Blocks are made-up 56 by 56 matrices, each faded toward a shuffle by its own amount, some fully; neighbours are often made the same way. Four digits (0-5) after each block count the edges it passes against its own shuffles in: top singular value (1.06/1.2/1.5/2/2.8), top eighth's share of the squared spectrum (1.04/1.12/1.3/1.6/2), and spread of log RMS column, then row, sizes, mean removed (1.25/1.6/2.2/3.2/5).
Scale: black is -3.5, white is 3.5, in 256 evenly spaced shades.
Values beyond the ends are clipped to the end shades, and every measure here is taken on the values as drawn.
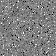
1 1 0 0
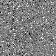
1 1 1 0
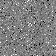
0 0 0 0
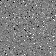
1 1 0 0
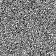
0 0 0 0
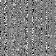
1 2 4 0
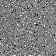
0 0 0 0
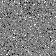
0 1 0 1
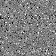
1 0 0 1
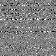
2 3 0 3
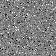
0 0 0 0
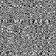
4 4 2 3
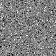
2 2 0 0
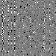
4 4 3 1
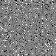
3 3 1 1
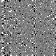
4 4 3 2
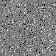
3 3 2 1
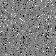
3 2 2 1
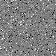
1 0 0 0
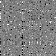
4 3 2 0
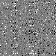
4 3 2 1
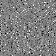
3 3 1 0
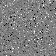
1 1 0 0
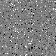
3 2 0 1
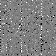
3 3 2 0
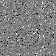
1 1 0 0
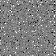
3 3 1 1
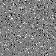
2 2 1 0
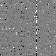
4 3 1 0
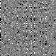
4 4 3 1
